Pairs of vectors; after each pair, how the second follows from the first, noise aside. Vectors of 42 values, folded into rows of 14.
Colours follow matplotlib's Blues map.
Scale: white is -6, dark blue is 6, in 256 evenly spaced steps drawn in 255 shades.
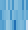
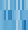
wrapped around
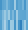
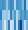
scaled up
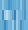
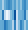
scaled up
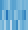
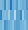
wrapped around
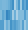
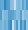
wrapped around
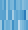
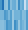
wrapped around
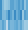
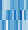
scaled up
